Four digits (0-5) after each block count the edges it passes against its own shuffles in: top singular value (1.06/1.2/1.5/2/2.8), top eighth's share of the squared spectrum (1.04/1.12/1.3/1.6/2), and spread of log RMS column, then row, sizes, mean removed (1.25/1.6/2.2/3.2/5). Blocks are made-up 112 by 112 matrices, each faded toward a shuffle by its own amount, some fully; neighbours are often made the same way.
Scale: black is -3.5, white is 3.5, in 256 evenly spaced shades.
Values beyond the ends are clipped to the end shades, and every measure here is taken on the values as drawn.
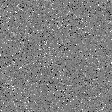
2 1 0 0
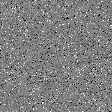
0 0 0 0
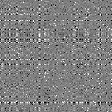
5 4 3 3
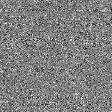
1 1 0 3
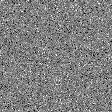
0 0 0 0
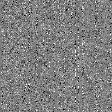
1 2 3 0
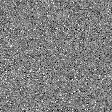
0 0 0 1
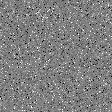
2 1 0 0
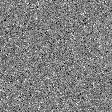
0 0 0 0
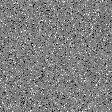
0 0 0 0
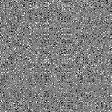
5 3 2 2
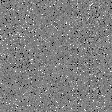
3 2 1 0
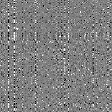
5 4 3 2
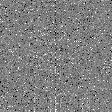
3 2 1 0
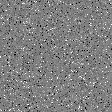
2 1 0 0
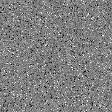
3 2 1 0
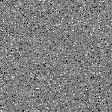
3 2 1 0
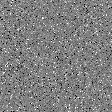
2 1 0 0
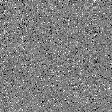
3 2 1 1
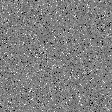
0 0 0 0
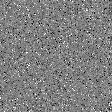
2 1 0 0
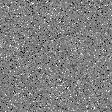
2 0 0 0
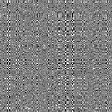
5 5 4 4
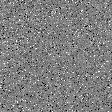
2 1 0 0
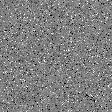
1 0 0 0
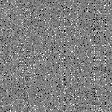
4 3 2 1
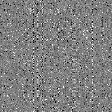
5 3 3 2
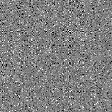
4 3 2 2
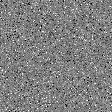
2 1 0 0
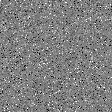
2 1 0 0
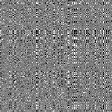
5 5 4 3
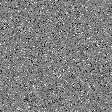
1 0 0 0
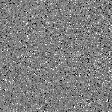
4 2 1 1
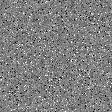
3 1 0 0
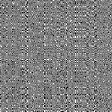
5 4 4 3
